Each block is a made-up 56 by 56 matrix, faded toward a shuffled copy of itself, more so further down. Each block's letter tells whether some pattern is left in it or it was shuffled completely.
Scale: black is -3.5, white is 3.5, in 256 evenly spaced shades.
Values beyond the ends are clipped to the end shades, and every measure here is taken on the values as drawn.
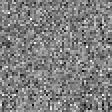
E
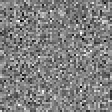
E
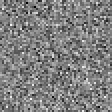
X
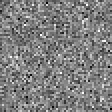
X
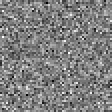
E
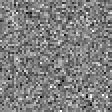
E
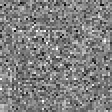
E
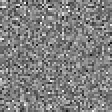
E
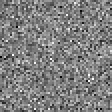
X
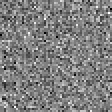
E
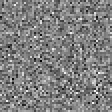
E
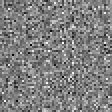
E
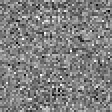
E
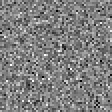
X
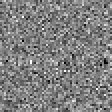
E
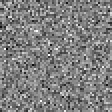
X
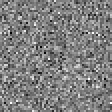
E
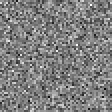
X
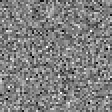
X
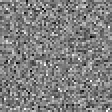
E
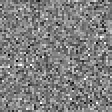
X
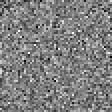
X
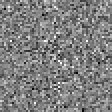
E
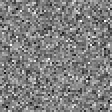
E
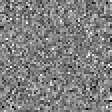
E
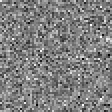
E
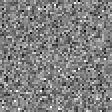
X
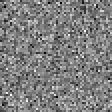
E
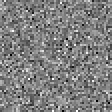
E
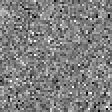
E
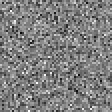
E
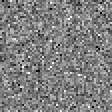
X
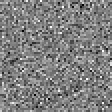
E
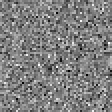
E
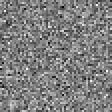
E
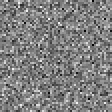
X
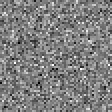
E
